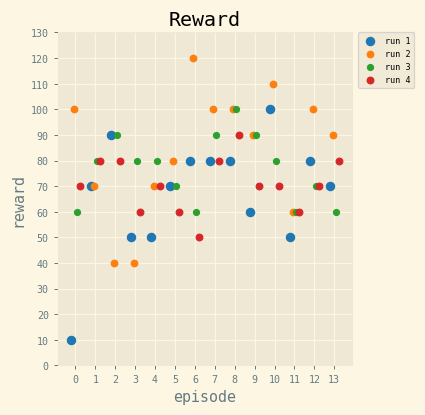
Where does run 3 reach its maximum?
8
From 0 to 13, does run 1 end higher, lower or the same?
higher
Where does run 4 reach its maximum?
8
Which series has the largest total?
run 2
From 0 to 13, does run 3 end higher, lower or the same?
the same
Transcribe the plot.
Title: Reward
x-axis: episode, ticks 0 1 2 3 4 5 6 7 8 9 10 11 12 13
y-axis: reward, ticks 0 10 20 30 40 50 60 70 80 90 100 110 120 130
Legend: run 1, run 2, run 3, run 4
Values:
run 1: 10 70 90 50 50 70 80 80 80 60 100 50 80 70
run 2: 100 70 40 40 70 80 120 100 100 90 110 60 100 90
run 3: 60 80 90 80 80 70 60 90 100 90 80 60 70 60
run 4: 70 80 80 60 70 60 50 80 90 70 70 60 70 80
